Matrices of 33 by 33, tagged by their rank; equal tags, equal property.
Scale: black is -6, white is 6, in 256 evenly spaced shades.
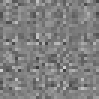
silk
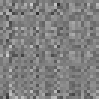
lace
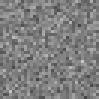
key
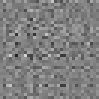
silk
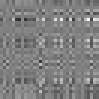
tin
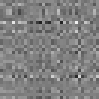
lace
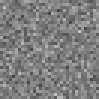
key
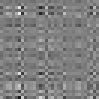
tin
